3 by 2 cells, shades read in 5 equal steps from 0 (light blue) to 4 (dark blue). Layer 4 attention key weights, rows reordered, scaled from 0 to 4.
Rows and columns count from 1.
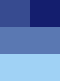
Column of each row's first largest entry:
2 1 1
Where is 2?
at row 2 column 1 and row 2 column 2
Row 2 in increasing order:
2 2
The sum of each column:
5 6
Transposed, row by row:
3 2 0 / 4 2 0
